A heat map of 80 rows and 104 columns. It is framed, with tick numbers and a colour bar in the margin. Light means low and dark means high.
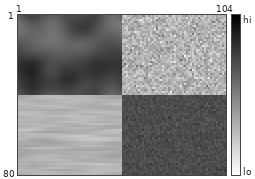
It is made of 2 by 2 panels. Panel 1,1: high, smooth. Panel 1,2: low, fine-grained. Panel 2,1: low, streaked across, faint in contrast. Panel 2,2: high, fine-grained, faint in contrast.
